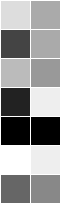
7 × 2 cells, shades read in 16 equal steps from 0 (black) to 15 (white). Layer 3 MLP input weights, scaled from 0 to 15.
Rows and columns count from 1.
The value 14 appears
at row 4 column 2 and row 6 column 2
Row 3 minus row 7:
5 1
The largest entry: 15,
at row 6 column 1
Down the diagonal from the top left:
13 10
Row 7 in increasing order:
6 8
